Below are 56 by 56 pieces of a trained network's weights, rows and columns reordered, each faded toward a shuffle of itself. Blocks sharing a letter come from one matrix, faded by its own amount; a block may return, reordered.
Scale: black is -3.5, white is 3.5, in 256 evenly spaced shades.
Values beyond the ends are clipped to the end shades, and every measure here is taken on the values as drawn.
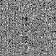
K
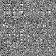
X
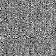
K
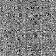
K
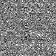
X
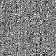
K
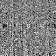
K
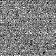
X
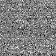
X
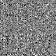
K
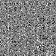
K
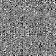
K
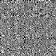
K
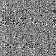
K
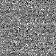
X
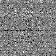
X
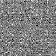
X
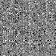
K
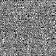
X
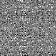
X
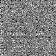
X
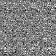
X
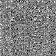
K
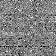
X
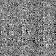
K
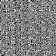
K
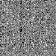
K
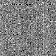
K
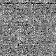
X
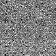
X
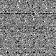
X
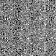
K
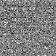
X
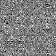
X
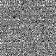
X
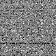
X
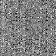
K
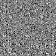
K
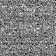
X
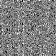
K
